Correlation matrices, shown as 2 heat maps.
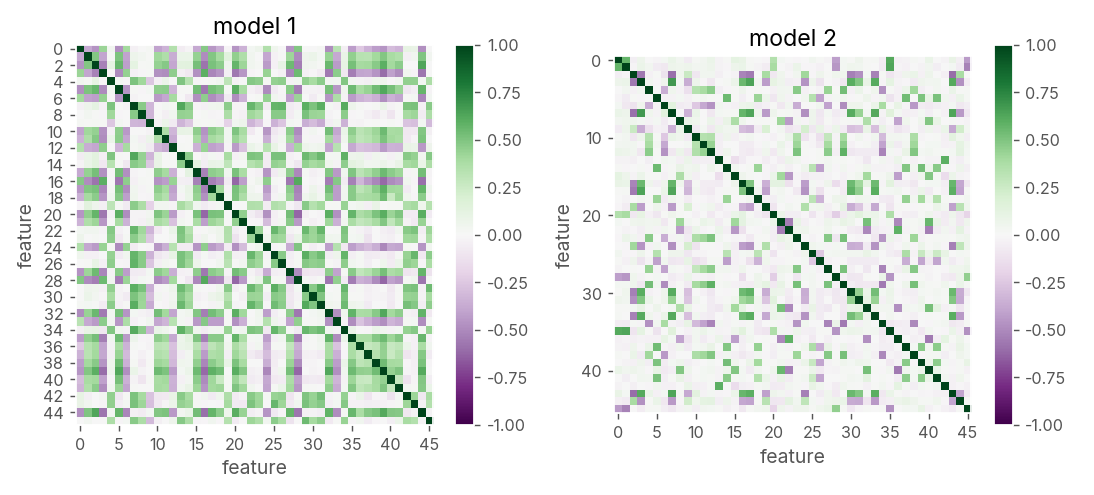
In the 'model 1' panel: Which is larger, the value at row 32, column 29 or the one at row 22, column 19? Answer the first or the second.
the second
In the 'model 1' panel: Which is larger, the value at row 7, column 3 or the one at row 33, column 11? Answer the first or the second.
the first
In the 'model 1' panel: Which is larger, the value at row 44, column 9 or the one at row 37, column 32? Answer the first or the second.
the second
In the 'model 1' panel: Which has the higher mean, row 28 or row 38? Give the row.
38
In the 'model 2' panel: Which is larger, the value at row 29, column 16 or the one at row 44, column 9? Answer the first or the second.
the second
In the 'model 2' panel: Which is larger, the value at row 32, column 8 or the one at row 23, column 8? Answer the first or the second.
the first
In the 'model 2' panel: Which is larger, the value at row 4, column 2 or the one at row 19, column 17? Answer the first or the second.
the first
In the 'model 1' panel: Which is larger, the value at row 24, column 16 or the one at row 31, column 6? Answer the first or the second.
the first
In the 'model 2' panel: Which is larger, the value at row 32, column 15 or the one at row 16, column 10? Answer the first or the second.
the first
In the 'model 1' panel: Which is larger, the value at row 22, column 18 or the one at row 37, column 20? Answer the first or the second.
the second
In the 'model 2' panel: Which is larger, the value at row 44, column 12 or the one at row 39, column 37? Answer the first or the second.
the second
